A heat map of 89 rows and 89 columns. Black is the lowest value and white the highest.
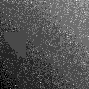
Calmest part: middle left. Average level on the scale: 30%. Grain: fine. Mirror symmetry: none. Ninth with the highest average: top right. Odd patch: calmer, in the middle left. Slope: up to the top right.
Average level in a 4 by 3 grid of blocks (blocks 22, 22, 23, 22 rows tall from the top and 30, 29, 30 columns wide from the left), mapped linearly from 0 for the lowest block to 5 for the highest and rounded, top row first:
3 4 5 | 2 3 4 | 1 2 3 | 0 1 2
